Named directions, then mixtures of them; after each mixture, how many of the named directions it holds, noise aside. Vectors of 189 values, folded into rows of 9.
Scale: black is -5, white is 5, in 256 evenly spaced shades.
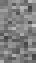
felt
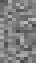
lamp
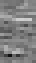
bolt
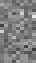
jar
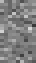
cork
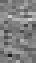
three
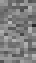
two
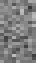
two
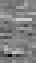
one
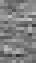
two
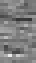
one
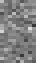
one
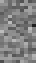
two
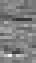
one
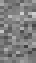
three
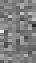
three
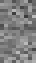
three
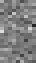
one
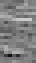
one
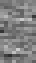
two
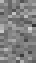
one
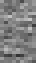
two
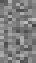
one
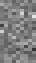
one
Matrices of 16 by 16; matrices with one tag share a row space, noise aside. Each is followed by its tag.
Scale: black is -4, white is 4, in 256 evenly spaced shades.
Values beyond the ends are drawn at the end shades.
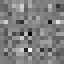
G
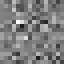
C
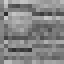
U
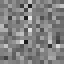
G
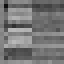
U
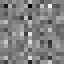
G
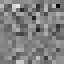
C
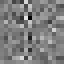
G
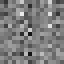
G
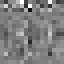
G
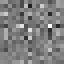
G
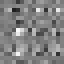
C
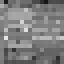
U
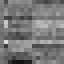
U
